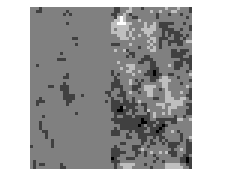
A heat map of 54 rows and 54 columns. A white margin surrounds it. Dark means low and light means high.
Mirror symmetry: none. Seam: vertical, 50% of the way across, the left part calmer. Ninth with the lowest average: bottom right. Ninth with the highest average: top middle.
